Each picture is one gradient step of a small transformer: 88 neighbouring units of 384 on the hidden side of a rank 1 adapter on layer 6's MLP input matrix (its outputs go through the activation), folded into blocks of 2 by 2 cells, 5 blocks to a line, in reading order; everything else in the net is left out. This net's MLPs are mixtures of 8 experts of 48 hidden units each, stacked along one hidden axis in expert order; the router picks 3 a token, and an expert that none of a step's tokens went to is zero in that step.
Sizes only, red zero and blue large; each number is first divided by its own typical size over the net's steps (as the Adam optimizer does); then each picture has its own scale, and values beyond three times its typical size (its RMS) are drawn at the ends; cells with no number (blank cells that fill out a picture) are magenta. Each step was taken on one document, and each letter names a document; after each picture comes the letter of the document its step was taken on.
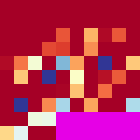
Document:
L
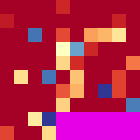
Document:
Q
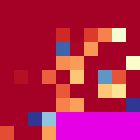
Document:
Q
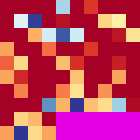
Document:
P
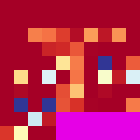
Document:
L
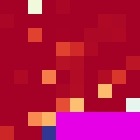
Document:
Q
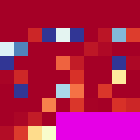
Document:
P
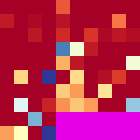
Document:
Q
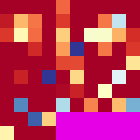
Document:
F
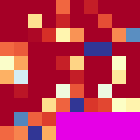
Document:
P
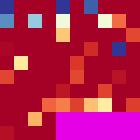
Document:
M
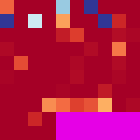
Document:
M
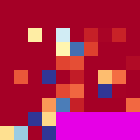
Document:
Q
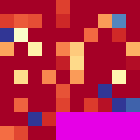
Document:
F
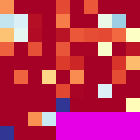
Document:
F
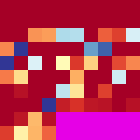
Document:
P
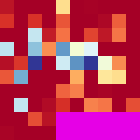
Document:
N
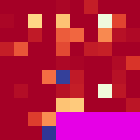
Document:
Q
